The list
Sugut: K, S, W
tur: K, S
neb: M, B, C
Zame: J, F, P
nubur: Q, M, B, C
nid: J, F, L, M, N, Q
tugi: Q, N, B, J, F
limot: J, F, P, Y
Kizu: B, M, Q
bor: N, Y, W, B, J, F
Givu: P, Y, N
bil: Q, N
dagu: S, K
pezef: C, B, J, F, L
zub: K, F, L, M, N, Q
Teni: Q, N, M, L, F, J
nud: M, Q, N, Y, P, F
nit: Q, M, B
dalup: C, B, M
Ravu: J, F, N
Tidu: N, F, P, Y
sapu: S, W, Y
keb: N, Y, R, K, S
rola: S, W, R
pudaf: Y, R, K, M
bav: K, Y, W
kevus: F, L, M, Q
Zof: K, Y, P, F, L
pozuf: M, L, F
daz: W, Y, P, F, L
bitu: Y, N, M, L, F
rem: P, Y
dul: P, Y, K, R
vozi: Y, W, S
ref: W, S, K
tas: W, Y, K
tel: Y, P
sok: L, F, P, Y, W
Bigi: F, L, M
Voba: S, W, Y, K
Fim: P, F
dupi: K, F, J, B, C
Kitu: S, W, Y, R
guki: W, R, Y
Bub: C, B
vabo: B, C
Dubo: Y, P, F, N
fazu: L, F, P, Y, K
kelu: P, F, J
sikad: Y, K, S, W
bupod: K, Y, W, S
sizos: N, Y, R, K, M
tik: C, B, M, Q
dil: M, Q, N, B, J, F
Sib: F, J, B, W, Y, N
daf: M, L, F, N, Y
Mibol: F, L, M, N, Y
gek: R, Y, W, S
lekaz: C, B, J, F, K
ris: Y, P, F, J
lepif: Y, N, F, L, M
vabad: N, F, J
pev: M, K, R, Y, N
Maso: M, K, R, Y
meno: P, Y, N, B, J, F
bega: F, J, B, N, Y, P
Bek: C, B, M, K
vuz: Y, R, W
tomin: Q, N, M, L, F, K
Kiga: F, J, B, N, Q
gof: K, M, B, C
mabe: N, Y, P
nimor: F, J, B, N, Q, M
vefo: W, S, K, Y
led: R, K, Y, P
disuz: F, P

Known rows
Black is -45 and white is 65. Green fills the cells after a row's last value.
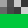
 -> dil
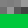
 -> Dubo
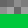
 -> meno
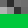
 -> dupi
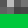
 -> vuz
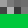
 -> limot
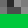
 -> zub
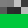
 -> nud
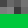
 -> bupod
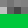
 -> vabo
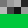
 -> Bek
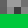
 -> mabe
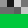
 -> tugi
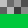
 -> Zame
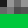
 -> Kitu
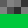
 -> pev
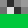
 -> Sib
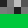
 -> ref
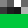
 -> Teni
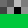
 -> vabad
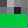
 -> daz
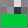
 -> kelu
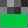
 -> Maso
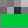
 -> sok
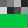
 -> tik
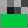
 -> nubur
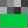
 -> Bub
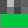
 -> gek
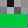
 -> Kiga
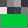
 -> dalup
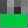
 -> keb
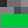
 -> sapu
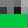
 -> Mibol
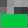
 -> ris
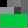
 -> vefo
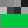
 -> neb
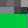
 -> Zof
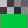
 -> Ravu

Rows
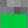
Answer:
Givu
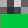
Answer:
bil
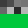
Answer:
bor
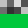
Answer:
nit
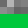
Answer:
rem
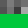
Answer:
bitu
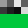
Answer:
tomin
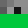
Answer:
Tidu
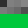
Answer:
rola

